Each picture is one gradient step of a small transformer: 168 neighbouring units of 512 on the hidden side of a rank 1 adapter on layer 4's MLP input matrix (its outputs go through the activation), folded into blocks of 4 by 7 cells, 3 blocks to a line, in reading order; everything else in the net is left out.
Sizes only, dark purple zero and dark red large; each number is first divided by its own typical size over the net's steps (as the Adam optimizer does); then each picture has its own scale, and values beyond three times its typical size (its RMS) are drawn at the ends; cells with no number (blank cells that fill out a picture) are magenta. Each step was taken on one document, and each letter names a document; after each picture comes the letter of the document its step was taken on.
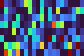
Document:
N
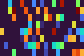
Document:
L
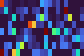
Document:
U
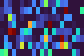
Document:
U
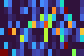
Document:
U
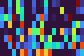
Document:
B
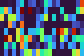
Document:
B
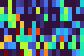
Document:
B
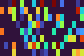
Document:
L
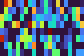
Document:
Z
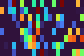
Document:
L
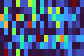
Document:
N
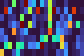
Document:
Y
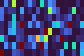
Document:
Y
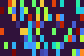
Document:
L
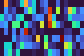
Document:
N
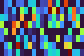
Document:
Z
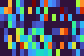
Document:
B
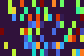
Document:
L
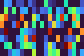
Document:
Z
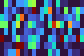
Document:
N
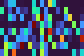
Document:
U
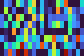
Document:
N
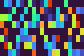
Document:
Z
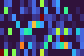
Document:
U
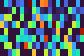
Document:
Z
